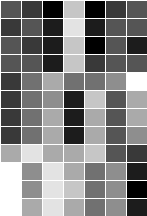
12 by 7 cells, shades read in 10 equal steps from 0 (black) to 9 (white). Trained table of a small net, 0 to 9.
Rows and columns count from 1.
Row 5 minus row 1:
-1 2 6 -3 4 3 6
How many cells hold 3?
15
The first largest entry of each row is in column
4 4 4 4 7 5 3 3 2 1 1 1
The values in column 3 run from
0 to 8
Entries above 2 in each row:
3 4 3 5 6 5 5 5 6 6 6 6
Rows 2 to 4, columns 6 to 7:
3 3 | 3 1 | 3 3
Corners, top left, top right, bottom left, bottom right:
3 3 9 1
